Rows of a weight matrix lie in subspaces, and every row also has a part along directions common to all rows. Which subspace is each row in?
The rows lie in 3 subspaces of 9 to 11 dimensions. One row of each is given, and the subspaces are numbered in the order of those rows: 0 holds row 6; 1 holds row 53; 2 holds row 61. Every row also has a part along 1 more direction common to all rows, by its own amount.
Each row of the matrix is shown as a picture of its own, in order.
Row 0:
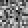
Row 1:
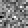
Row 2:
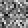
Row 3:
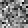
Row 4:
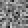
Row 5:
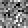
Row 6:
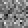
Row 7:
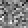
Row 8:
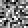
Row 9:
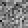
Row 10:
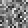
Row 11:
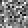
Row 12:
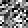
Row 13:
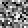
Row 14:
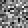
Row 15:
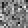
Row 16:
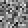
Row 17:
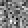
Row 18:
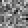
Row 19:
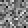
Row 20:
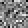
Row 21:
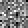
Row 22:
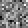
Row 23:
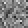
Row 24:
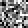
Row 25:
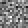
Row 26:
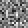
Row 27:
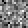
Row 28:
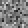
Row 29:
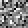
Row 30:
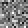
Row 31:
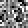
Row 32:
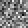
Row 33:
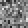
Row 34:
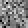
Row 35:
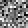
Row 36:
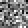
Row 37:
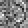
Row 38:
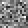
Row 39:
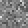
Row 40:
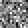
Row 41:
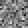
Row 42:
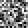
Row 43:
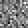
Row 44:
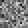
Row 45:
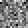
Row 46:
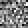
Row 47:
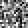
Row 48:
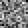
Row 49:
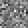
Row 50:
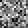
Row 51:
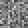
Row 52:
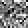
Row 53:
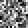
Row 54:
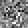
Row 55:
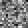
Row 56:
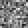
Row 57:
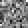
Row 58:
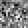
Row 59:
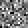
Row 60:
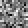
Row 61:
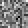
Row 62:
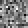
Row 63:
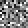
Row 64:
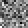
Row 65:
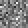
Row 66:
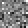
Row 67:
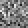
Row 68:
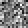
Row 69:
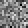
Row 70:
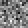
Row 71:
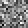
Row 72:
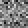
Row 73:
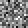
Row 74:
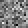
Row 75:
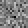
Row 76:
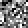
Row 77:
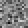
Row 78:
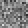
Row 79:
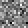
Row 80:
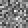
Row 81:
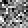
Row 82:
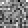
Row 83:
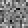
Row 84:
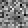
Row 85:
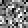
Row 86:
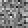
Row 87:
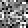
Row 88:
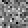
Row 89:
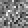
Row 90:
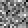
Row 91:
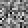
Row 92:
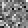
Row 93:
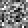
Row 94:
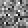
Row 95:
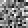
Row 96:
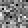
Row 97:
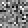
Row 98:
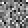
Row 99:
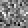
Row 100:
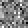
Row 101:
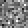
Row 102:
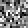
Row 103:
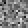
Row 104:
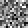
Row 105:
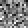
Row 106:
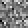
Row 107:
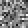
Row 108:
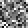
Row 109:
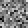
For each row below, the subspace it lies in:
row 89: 0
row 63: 0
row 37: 1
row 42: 1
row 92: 2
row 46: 1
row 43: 0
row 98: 0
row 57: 1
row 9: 0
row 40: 0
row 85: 2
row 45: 2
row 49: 2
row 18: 1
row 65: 2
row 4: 0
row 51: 0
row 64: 2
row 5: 0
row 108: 2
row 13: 0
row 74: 2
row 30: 2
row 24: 0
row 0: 1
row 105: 1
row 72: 0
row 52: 0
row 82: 1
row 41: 1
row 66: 2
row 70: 1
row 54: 0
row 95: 1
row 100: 2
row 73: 2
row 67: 0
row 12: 2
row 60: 1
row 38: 1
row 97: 1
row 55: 0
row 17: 1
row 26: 0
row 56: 1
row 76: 1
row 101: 1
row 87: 2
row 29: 1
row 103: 0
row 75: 0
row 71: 2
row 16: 1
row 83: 1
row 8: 0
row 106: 0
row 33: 1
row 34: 0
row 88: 0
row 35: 2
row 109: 2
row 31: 1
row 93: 1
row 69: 2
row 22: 1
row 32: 0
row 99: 0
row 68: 2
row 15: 2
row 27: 0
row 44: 2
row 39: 1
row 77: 1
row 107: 1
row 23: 0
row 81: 2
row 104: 2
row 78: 2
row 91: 0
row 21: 0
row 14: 1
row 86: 1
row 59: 2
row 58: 0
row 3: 2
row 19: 2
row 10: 2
